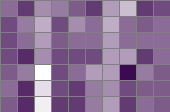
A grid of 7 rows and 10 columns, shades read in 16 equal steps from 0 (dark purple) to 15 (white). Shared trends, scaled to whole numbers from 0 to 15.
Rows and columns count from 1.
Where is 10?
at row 2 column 3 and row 2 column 7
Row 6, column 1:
6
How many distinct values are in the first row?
8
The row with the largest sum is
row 5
